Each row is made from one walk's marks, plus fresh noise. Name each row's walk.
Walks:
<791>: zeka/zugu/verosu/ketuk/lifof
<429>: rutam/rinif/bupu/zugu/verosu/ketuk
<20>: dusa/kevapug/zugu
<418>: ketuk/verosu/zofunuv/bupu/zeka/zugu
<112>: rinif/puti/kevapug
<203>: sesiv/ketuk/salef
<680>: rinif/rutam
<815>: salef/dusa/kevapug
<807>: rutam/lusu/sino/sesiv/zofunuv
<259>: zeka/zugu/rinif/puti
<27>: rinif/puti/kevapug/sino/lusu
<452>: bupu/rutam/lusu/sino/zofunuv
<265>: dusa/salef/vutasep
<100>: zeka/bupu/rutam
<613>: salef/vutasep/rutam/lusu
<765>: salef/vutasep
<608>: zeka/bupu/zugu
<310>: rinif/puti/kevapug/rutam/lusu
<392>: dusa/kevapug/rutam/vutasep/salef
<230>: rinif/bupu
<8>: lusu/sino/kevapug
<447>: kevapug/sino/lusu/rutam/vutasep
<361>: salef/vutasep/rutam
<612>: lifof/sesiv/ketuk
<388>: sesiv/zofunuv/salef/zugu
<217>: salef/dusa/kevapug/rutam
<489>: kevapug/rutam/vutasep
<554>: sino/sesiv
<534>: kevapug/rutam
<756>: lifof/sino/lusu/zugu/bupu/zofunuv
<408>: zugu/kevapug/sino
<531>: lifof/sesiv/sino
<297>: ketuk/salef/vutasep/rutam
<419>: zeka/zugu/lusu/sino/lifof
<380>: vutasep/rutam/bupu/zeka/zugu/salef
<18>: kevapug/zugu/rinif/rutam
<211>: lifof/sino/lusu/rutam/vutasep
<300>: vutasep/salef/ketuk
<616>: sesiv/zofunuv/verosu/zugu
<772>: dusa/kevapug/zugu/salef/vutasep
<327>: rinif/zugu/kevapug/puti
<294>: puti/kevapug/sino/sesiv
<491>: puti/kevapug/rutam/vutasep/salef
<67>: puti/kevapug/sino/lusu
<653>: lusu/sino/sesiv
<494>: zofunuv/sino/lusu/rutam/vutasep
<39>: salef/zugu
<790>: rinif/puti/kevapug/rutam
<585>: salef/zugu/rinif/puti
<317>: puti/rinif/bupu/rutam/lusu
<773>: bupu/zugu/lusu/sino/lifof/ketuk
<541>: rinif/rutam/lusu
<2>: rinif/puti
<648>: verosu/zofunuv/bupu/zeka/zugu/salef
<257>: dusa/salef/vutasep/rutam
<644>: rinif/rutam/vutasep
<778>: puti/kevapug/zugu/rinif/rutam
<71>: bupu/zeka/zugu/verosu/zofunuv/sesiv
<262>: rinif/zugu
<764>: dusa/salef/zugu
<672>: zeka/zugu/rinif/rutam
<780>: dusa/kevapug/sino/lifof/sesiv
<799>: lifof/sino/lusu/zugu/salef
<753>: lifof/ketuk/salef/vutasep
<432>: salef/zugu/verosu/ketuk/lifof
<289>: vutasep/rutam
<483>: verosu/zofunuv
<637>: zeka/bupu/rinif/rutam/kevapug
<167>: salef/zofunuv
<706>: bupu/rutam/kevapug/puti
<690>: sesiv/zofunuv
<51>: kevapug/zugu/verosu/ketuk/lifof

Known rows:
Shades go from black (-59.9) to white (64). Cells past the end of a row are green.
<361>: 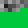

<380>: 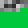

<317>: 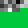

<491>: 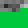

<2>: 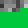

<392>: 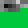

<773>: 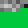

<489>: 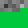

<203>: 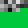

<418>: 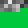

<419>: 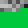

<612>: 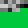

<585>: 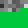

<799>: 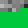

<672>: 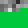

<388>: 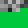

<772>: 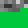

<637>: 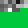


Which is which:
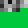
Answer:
<27>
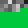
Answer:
<648>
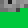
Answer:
<8>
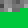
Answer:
<262>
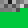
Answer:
<447>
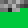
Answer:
<690>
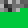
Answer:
<297>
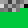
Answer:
<211>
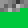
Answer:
<100>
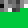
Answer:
<327>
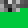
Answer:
<300>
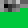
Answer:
<257>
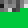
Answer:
<112>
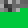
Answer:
<765>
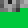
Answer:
<67>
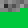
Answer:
<289>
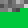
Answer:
<20>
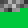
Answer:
<483>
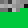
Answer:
<807>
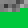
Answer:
<644>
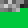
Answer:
<791>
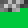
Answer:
<616>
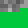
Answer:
<680>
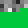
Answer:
<259>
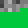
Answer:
<429>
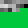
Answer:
<531>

